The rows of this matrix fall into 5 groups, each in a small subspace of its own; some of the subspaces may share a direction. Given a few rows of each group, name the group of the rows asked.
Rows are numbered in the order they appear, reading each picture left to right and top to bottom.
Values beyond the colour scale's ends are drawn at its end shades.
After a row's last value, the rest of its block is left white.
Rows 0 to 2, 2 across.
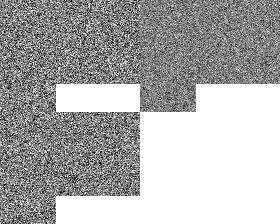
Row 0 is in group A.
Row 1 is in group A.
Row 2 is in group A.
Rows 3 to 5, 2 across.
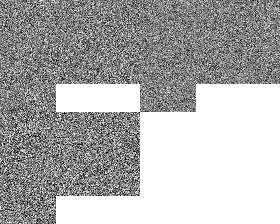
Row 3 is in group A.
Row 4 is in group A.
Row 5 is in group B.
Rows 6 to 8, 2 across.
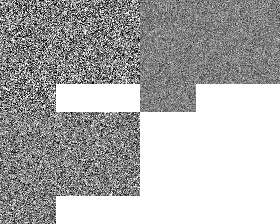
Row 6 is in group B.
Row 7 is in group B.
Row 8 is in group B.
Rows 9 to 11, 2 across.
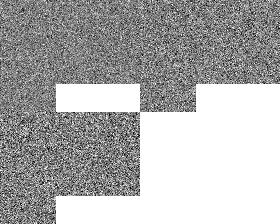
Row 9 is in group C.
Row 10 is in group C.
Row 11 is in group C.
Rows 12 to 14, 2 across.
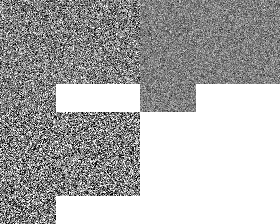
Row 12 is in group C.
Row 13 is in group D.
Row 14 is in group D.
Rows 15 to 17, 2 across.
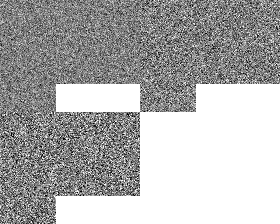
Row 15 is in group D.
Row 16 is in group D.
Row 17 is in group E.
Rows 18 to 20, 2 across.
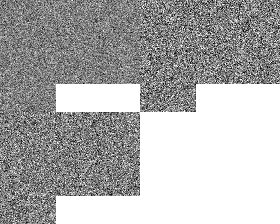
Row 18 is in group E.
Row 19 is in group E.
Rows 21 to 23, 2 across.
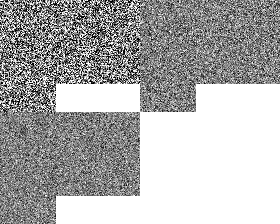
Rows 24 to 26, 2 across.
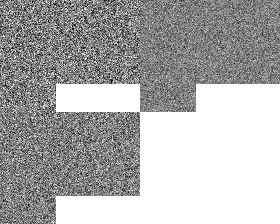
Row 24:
A
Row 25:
A
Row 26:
A
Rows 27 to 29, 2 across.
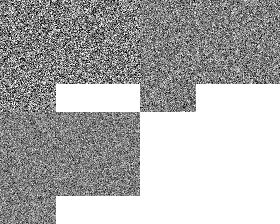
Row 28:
A
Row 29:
D
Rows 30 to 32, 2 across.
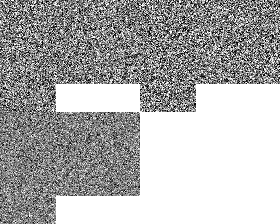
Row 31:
D
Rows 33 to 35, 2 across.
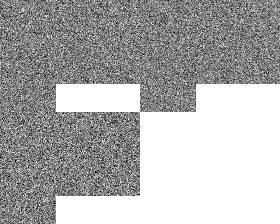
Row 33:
C
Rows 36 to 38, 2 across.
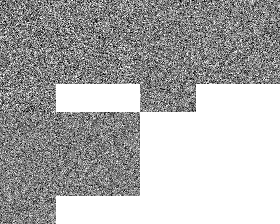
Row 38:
A
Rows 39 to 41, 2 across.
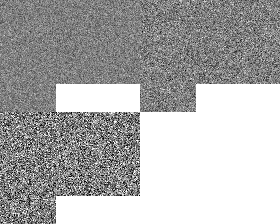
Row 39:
D
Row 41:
B
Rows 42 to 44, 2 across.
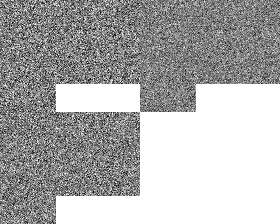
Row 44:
B
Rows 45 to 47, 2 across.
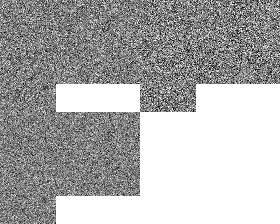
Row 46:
A
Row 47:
C
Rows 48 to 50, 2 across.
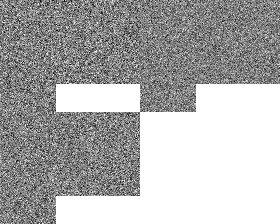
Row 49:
D
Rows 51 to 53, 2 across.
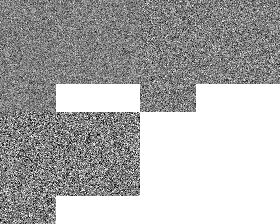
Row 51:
D
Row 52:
D
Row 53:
A
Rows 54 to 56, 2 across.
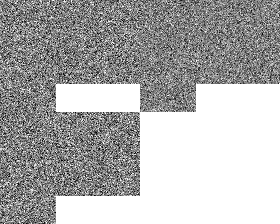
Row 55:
A
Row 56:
E
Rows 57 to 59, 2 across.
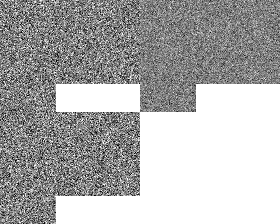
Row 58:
A
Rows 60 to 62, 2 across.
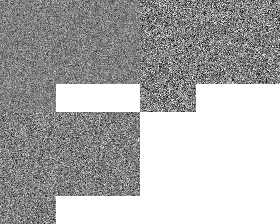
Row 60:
B
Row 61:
B
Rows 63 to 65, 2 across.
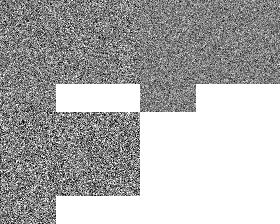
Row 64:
D
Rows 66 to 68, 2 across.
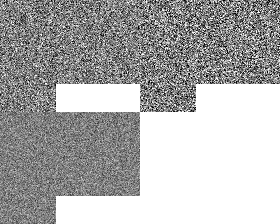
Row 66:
E
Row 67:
C
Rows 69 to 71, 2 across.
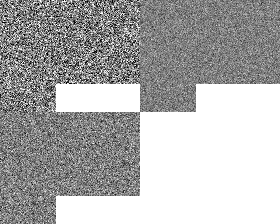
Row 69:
B
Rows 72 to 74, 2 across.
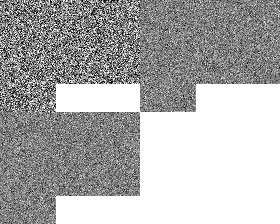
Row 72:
D
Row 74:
B
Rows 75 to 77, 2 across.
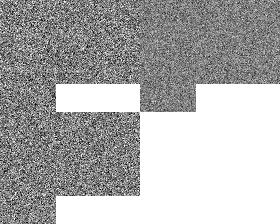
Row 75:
A
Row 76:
B
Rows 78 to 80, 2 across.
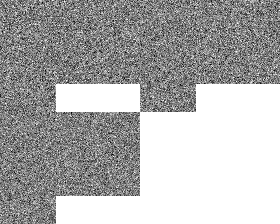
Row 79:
D
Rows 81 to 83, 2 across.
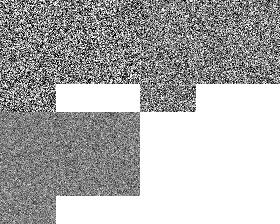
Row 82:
C
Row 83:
D
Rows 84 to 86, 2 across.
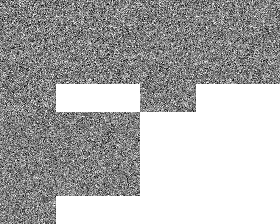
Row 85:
B
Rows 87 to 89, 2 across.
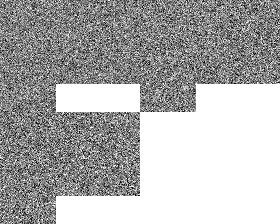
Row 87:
A
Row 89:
E
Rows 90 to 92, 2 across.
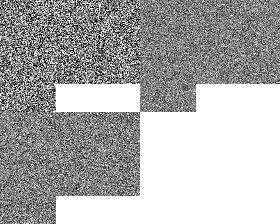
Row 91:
E
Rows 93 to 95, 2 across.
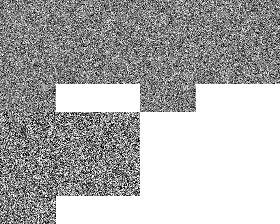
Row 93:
C
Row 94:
C
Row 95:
C
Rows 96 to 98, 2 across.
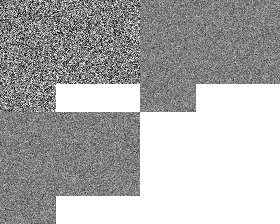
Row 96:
A
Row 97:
B
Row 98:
A
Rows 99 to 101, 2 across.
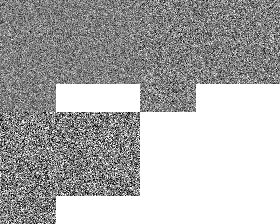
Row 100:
D
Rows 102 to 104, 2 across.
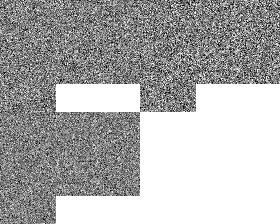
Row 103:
A
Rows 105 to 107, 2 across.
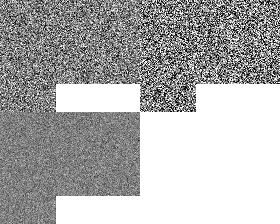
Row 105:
C
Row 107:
C
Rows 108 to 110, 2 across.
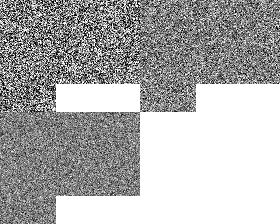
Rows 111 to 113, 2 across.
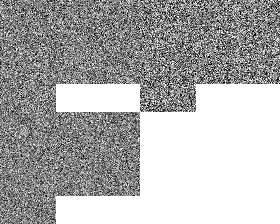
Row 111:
C
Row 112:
B
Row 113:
C
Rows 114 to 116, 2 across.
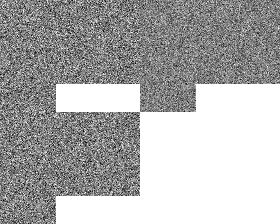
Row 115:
E
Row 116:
B
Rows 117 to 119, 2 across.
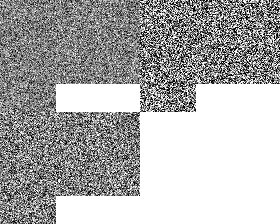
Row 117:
D
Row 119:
A
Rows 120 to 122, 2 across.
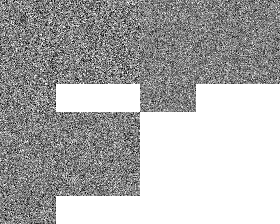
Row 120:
E
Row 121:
B
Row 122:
A
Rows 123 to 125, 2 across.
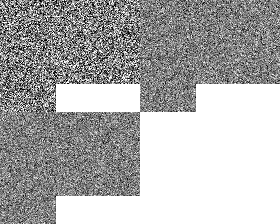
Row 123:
B
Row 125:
E
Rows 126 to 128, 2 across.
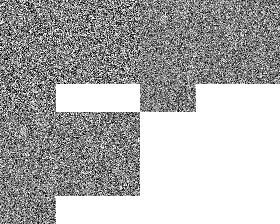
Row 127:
C
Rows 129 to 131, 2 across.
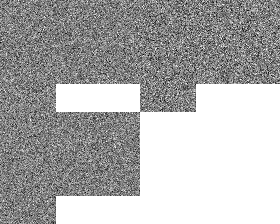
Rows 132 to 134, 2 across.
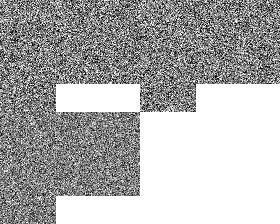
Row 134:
D
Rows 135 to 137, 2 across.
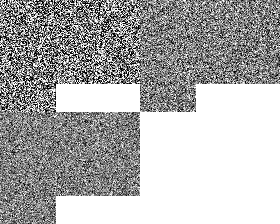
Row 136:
C
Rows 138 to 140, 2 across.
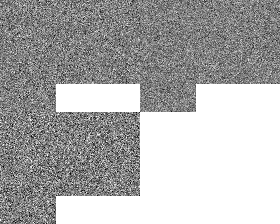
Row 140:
A
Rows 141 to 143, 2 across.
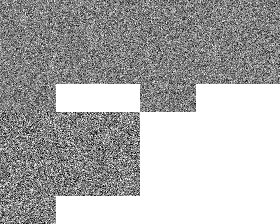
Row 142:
D
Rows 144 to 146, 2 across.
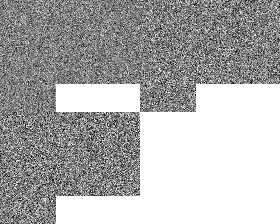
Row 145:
B
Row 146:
C
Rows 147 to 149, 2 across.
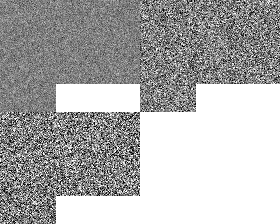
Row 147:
B
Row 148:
C
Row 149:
D
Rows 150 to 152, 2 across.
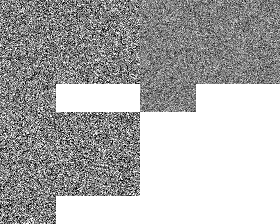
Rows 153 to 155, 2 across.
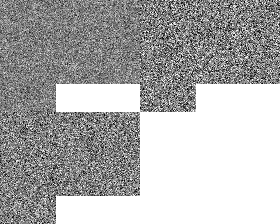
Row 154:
A
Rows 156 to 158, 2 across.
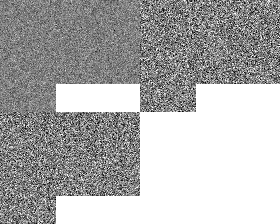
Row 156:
D
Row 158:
C
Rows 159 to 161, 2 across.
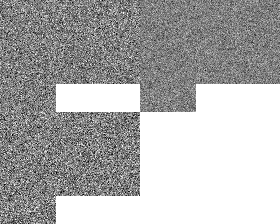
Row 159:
C
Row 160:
A
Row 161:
A
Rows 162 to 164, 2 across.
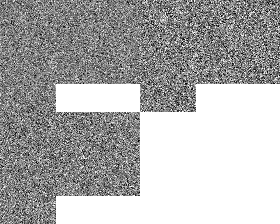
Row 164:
E
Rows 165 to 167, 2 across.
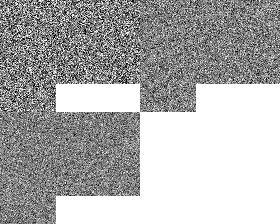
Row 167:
B
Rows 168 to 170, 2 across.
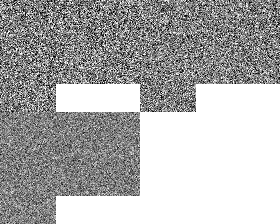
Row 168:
C
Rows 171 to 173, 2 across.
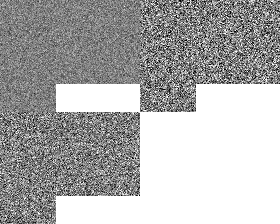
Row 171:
D
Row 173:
B
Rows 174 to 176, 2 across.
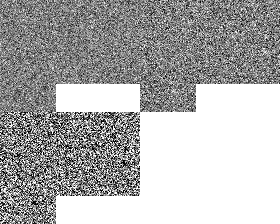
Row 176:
D
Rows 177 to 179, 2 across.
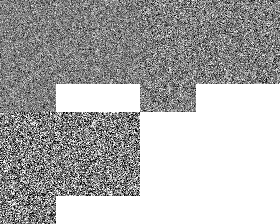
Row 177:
A
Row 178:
B
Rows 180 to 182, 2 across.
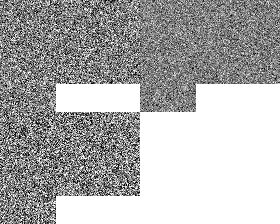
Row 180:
B
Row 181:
E
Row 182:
E
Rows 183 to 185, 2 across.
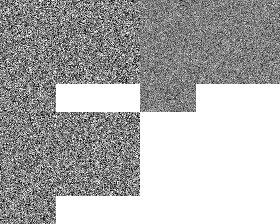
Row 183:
B
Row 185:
A
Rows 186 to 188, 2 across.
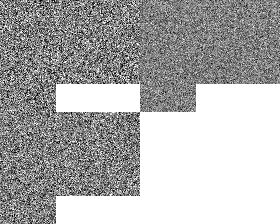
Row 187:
C
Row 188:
A
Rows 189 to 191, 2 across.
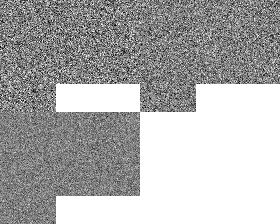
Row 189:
D
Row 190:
D
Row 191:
A
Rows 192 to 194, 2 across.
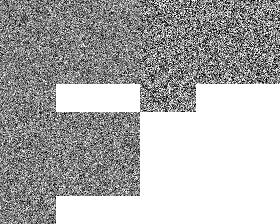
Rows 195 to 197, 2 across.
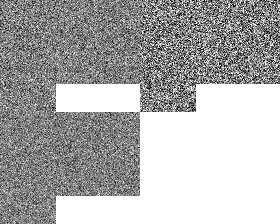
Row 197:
D
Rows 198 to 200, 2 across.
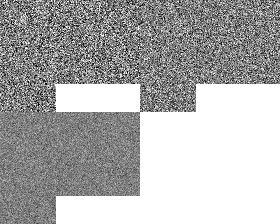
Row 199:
D
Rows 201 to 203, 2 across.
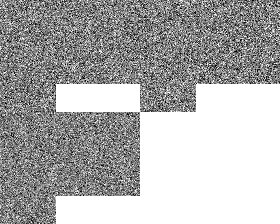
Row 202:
A
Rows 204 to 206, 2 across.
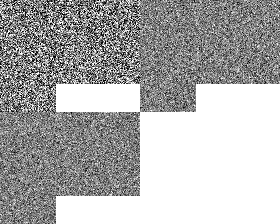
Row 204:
C
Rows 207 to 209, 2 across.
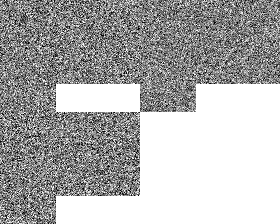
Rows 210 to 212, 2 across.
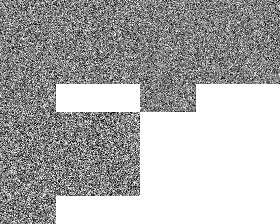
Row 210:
A
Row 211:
A
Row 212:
A
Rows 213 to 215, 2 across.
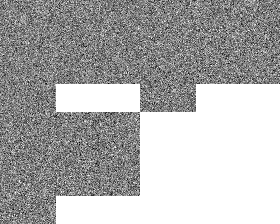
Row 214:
D
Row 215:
B
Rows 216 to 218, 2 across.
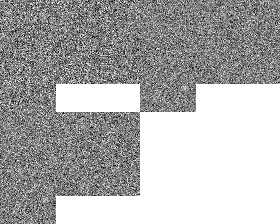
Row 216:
B
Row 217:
C
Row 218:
E
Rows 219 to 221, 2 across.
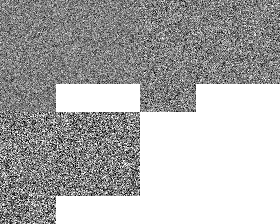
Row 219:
D
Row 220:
A
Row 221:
D
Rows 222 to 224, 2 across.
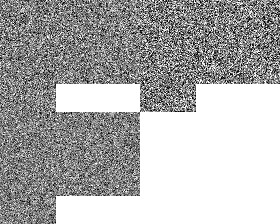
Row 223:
A
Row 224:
B
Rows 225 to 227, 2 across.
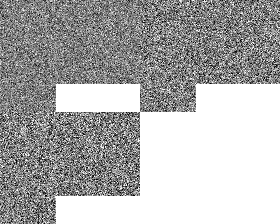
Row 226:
A
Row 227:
C
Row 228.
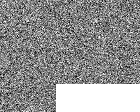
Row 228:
E
